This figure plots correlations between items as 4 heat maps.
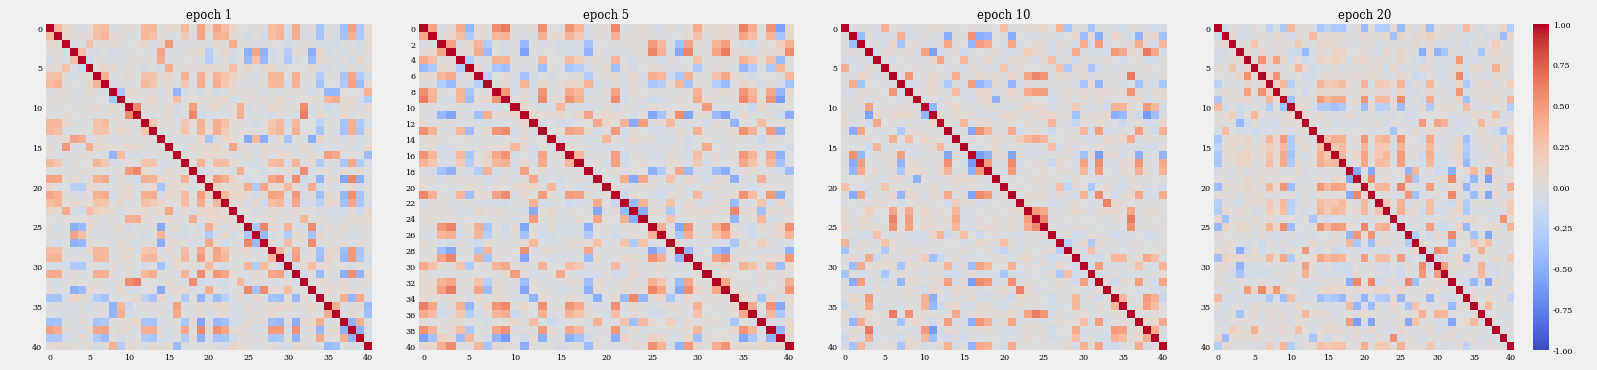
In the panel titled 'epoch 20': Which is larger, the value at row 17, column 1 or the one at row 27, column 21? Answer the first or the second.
the first
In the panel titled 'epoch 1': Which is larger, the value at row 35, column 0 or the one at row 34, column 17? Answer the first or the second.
the first
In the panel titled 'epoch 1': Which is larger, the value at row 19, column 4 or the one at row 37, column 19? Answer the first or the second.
the first
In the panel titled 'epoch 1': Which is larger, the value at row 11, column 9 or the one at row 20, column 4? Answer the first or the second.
the first
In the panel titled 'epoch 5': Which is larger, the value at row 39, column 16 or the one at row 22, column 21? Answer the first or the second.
the second
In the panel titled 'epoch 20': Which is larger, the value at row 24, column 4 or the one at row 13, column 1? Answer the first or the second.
the second
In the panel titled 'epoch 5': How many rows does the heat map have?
41
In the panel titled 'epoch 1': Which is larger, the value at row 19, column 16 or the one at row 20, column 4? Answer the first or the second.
the first
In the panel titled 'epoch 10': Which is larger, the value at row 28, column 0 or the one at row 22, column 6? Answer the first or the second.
the second
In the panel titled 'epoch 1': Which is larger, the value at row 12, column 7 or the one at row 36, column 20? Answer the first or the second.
the first
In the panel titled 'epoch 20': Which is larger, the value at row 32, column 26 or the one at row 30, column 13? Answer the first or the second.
the first
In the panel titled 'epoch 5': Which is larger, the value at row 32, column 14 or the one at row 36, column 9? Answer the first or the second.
the second
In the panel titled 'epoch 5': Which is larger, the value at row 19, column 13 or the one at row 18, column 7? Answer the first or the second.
the second
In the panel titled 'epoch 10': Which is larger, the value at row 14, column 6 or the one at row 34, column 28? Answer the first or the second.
the first
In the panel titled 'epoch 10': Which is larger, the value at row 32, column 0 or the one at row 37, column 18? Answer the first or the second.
the second
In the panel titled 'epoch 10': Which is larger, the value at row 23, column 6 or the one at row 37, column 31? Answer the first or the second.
the first
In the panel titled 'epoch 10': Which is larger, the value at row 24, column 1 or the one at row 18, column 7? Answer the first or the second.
the first
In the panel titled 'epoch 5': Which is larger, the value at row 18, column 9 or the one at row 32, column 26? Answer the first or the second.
the second
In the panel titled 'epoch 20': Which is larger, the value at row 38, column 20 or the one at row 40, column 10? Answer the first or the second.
the first
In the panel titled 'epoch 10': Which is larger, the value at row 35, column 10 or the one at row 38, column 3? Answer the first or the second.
the second
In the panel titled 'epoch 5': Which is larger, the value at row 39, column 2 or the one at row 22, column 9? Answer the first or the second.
the first
